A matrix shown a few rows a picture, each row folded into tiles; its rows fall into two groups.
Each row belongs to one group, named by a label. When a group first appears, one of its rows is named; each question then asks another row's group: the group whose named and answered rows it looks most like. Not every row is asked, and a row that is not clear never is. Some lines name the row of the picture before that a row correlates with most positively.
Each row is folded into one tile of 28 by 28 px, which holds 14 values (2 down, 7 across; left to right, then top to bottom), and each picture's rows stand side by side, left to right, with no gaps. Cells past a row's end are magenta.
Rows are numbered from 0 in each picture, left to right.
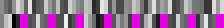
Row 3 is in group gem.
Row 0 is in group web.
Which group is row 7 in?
web
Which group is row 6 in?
web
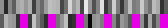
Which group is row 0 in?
web
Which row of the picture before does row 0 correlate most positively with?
4
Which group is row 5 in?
gem
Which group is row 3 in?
gem
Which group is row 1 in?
web
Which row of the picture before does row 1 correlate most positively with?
4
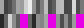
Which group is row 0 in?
web
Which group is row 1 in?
gem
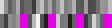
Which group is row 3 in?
web
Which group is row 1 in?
web
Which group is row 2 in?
gem
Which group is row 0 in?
gem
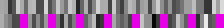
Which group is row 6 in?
web
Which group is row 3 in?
web
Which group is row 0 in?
gem
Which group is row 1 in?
gem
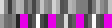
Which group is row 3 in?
web
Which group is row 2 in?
web
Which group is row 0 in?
gem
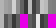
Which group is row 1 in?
web
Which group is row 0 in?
gem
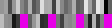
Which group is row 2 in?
gem
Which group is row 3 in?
gem
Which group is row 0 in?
gem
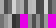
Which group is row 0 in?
web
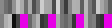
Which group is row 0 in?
web
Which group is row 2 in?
gem
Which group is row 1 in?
web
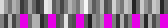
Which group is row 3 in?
gem
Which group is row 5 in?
gem
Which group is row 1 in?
web
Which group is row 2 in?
web
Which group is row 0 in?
gem
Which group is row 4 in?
gem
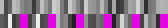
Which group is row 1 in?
web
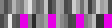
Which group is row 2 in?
gem
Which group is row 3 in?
web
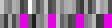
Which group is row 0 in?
gem
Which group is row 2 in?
gem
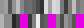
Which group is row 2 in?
gem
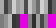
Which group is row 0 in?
web
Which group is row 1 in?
gem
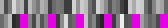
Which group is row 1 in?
gem
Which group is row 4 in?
web
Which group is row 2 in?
web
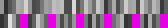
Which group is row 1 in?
web
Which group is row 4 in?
web
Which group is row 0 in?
web
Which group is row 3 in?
gem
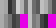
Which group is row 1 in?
gem
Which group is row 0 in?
gem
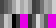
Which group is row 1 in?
web
